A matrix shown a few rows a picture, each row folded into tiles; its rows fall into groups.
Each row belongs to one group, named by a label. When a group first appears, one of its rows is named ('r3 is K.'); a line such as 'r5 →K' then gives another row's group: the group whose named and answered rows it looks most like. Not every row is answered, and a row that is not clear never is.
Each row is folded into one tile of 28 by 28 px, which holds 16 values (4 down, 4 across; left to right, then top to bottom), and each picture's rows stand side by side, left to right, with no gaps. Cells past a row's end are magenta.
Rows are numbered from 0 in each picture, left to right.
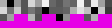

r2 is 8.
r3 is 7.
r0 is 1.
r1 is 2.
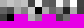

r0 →8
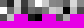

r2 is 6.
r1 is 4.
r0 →1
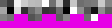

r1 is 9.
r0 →6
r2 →6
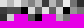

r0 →9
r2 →7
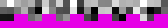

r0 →4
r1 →6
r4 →4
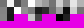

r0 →7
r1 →2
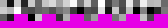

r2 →9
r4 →1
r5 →2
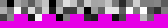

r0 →1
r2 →4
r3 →4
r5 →2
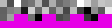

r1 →7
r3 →4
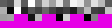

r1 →9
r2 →9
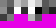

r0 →6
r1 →2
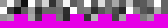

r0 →2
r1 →2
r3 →9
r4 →6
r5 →6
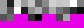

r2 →9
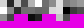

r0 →2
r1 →4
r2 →2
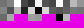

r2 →9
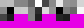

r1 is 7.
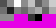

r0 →6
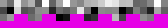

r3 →8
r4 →2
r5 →6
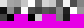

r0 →4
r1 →9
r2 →7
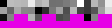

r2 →8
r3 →8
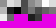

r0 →2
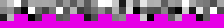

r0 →9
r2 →7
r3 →8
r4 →1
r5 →2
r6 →6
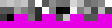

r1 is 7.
